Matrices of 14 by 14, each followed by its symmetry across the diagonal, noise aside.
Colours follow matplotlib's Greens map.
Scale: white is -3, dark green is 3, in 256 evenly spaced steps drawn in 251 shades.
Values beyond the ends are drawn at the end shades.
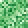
symmetric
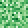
antisymmetric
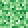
antisymmetric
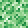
symmetric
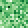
antisymmetric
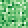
antisymmetric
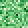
neither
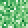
neither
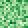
neither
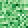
neither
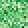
neither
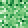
antisymmetric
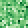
antisymmetric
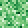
neither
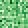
antisymmetric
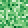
neither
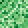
symmetric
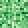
antisymmetric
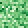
neither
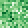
antisymmetric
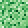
symmetric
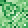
symmetric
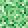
symmetric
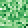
neither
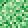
symmetric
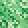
antisymmetric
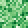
symmetric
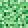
neither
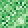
symmetric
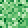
symmetric
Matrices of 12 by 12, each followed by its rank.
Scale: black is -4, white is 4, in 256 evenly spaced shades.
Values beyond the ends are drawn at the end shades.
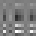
one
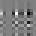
one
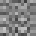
two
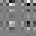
one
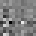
two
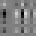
one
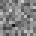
full rank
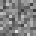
full rank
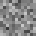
full rank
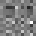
two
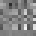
two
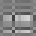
one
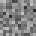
full rank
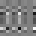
one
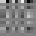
one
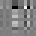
one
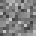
full rank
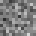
full rank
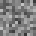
full rank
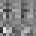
two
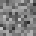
full rank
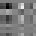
one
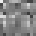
two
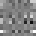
two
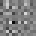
two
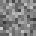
full rank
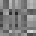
two
